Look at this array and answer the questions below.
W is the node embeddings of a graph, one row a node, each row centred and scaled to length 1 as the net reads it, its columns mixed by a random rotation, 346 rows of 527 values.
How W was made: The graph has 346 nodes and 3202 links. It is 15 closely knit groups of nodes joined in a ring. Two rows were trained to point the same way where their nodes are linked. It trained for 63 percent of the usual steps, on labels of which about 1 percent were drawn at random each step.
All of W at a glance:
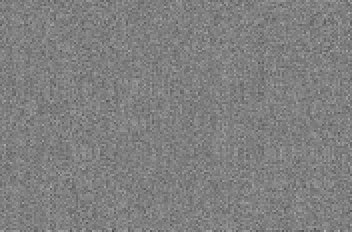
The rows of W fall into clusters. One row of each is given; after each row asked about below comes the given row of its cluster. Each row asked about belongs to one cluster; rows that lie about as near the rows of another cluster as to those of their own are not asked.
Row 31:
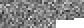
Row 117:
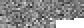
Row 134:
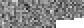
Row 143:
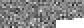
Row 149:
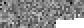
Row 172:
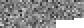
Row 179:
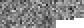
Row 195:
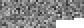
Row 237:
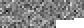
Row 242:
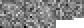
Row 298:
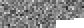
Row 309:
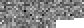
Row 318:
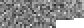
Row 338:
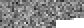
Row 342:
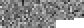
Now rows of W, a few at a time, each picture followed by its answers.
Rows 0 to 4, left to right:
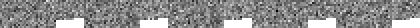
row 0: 143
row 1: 179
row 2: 179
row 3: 309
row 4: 298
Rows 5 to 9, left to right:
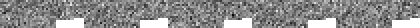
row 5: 237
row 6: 318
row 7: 309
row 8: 318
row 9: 298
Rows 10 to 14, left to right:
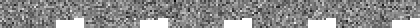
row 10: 342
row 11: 117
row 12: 172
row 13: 237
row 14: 179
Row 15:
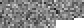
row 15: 31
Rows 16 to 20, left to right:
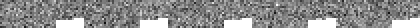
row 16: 242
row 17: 179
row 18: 143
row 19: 117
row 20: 172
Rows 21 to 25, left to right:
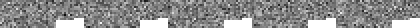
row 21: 309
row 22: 338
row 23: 195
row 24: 195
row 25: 298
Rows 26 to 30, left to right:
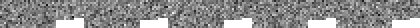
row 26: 179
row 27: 298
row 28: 298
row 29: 309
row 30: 309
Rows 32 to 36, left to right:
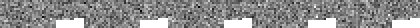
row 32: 117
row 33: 31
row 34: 117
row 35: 31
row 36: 134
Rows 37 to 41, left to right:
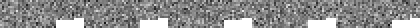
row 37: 134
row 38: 179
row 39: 143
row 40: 342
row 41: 149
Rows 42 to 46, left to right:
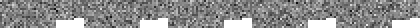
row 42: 31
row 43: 309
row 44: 195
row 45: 31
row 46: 318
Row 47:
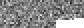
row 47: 149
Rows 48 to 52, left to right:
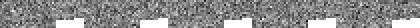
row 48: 179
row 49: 318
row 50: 195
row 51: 143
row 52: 117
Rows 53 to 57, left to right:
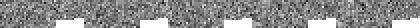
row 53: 31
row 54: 318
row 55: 342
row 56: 134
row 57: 134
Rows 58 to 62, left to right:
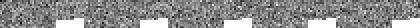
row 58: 179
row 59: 117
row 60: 298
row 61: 117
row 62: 237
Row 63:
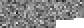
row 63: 338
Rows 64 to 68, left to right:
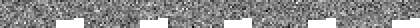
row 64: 338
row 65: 179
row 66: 242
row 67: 143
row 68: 195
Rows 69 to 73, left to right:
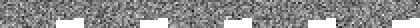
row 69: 309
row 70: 318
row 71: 309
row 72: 195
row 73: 338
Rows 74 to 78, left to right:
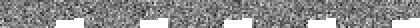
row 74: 309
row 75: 237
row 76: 149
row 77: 149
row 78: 143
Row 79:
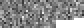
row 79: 342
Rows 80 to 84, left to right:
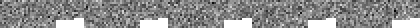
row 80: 195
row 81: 134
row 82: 31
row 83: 318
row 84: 237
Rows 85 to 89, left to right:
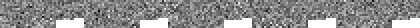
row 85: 117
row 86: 318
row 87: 237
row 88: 143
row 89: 195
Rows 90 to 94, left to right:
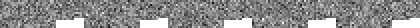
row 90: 195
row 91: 242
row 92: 31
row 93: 143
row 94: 338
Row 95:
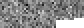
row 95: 134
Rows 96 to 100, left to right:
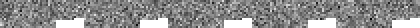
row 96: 172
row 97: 149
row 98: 31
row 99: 342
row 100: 134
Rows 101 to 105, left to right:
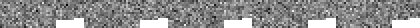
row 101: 242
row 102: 31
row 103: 179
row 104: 143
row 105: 242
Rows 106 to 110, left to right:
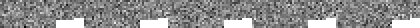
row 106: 242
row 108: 117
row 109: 342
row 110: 149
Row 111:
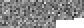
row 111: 195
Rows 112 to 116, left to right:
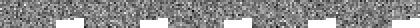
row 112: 117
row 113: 242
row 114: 309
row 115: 242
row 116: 179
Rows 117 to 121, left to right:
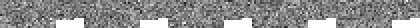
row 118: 31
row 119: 338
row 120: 338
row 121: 195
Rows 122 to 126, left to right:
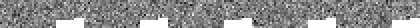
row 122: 318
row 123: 149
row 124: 338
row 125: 342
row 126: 179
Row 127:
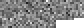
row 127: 143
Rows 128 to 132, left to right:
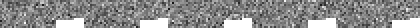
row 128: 338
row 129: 318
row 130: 149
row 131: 298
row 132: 342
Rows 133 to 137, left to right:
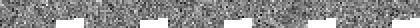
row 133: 338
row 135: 338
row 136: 172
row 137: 149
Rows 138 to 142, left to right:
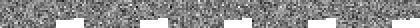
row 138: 338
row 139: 338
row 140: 134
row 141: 338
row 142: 117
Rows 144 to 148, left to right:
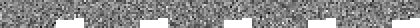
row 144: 149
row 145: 31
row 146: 342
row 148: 195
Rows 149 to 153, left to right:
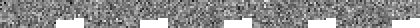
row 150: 134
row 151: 179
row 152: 134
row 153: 179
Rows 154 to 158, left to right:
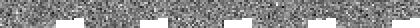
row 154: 172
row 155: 342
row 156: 143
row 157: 117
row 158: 309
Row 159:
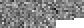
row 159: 31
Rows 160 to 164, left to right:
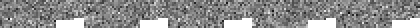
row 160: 143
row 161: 237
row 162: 143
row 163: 172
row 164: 298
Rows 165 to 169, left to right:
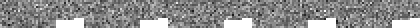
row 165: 342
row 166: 237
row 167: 309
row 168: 172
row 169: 143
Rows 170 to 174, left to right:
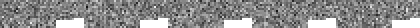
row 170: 143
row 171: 134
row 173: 309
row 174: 342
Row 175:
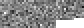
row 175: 298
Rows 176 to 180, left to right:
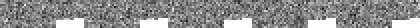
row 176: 117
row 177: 117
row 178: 149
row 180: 318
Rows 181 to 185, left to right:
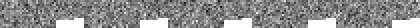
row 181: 134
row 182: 242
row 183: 338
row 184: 298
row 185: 318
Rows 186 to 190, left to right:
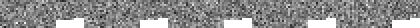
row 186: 338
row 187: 117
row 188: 117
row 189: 342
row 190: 134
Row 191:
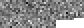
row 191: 143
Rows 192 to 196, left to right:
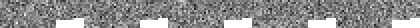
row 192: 338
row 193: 117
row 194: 134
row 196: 342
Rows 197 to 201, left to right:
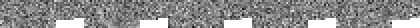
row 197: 309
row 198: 172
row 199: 242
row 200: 143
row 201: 172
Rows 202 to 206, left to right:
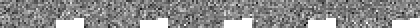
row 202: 237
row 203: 242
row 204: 179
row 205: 149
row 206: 143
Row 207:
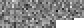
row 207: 134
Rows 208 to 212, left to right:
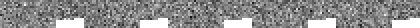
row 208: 117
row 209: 318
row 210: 309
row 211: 237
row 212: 242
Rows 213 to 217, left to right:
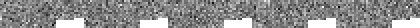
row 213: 149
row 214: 342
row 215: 31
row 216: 134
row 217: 134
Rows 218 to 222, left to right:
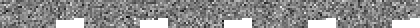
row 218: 237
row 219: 117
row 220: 143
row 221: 338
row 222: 342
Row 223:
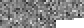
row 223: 143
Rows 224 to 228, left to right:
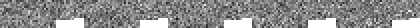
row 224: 237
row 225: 31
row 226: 342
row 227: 143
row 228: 143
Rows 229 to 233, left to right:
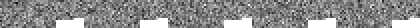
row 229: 338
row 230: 237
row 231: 342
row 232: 143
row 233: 342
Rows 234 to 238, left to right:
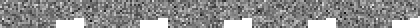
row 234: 342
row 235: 172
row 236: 179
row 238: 342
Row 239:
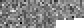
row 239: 179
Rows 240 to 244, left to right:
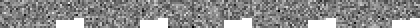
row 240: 195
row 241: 237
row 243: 298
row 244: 117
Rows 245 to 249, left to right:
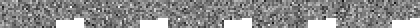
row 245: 134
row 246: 342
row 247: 143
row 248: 179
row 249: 172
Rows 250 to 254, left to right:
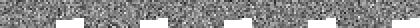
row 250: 237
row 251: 242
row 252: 338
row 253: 342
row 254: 342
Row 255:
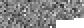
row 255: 318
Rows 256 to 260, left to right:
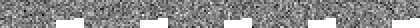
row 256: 309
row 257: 195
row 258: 242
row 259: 242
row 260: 31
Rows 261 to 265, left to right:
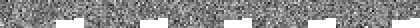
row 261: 172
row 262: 134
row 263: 179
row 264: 338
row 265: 242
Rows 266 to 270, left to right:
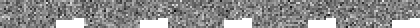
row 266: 237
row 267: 172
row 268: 237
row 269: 195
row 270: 143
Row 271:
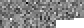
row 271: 143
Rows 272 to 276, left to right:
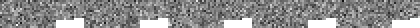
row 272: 179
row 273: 179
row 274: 172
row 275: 318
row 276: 172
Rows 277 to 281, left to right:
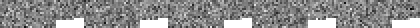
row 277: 242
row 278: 179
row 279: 242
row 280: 179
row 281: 242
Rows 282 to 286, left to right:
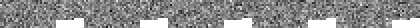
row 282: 31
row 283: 298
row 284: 298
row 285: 309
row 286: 117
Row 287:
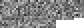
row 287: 195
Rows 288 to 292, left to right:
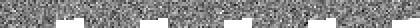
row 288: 179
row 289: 31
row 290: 195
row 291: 149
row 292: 298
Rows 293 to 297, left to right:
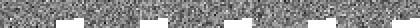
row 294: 179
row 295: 318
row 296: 172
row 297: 309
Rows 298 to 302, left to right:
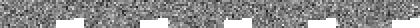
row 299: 338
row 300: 309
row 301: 318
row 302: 172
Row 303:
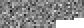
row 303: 195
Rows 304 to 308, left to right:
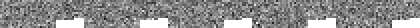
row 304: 195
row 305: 117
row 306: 309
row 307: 179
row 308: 143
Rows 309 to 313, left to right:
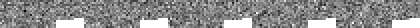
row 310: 309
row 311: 342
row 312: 298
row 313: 338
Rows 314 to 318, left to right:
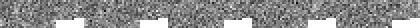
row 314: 172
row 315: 172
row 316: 31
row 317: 31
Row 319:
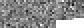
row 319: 298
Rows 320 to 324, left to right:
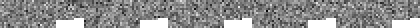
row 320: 298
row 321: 338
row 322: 134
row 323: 318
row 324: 31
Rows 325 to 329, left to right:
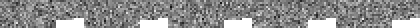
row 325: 338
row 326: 342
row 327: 134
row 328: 309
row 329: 195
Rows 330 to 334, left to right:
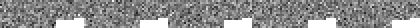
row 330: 149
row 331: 172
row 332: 318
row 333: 195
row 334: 342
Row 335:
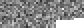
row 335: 309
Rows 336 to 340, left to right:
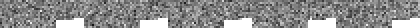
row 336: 143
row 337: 298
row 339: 309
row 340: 318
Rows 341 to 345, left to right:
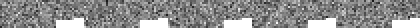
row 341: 242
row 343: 342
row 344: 338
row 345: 195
